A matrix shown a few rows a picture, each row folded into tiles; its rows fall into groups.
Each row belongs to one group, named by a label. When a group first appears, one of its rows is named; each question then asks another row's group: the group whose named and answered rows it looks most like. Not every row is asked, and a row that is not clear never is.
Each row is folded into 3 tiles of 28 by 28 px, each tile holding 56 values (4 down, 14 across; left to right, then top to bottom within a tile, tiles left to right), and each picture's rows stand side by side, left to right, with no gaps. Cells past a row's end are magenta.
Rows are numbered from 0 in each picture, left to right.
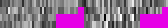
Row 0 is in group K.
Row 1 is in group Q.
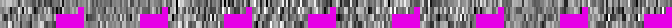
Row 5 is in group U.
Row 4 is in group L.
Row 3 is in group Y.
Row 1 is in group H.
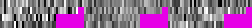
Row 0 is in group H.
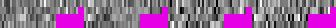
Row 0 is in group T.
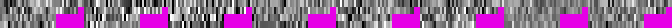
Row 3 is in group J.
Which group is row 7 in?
T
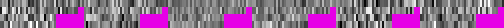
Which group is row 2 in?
U
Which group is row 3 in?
U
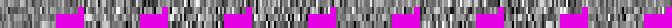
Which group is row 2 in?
Y
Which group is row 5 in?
Q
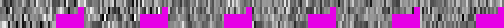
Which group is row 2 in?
L
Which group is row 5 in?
U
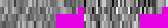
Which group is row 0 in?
Y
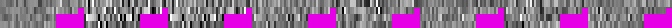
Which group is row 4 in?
K
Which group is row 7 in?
U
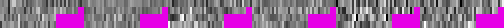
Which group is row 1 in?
Q
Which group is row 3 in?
L
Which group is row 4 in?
Q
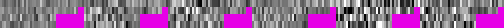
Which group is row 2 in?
K
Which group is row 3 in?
U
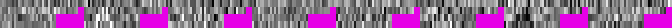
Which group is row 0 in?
L
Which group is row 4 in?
J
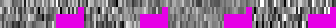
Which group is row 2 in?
K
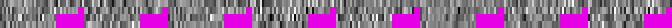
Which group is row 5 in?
J
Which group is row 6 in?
L
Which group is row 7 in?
L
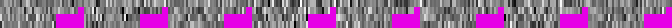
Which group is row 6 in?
J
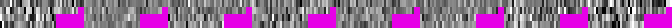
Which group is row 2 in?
J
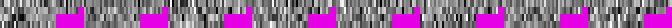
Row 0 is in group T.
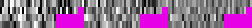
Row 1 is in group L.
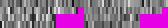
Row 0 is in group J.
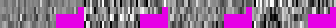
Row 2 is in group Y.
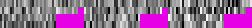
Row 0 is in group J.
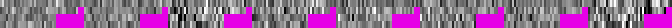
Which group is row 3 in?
L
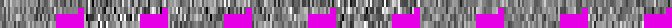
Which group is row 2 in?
U
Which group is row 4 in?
Y
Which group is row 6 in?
Y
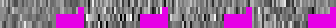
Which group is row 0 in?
Y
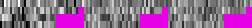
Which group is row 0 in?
T
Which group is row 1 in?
L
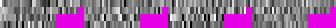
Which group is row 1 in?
Q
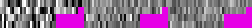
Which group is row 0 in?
J
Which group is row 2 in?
U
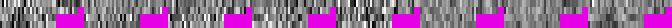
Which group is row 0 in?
T
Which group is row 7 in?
T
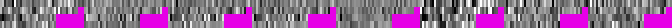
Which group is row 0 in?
L
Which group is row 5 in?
L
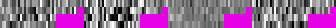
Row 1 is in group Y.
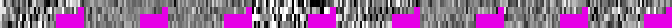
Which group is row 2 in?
T
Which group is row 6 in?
L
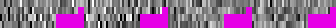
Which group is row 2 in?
K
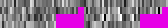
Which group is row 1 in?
Q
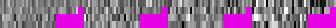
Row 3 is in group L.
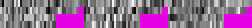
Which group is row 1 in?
Q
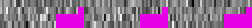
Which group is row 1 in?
Q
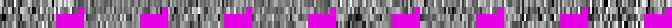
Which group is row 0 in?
L
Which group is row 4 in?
T
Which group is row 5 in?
L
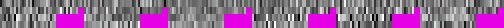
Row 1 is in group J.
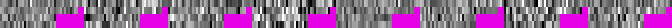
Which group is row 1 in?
L
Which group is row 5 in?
U
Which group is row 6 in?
K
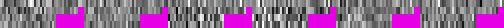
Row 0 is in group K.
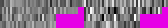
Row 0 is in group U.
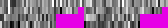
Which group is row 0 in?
U
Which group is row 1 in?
T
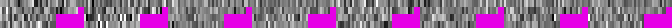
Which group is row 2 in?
T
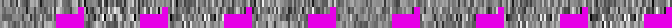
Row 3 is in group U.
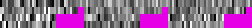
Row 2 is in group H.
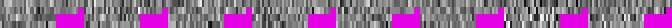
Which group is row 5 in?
J
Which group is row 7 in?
H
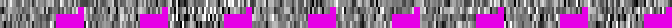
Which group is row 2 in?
U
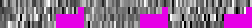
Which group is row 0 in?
Q
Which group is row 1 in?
J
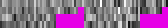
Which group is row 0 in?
T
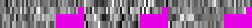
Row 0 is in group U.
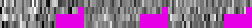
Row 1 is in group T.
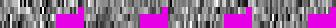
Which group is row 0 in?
K
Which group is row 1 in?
T
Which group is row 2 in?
Q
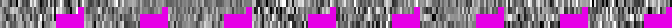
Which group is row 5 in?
T
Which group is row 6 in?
T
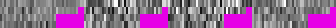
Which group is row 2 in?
L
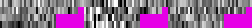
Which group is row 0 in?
T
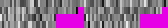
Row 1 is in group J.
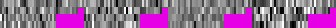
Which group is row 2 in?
T
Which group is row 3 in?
K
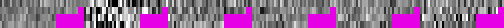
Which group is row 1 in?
K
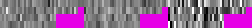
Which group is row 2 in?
J
